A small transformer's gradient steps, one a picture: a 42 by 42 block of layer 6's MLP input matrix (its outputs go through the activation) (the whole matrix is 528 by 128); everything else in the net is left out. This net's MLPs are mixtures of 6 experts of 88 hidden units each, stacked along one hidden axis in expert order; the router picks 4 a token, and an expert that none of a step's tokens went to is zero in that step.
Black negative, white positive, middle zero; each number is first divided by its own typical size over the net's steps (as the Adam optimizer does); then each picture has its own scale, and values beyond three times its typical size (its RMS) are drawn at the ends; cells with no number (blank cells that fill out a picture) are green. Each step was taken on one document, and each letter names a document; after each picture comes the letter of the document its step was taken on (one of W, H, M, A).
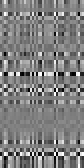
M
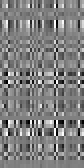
M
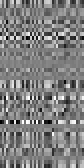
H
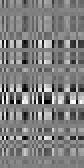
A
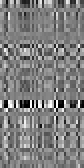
M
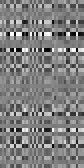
A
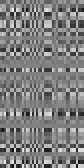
A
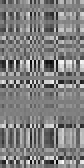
H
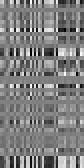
H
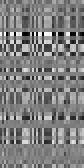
A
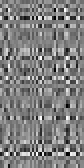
M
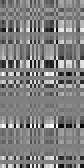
H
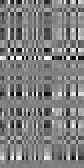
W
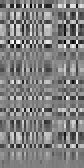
W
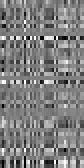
H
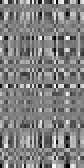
M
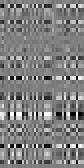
W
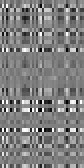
A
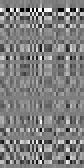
M
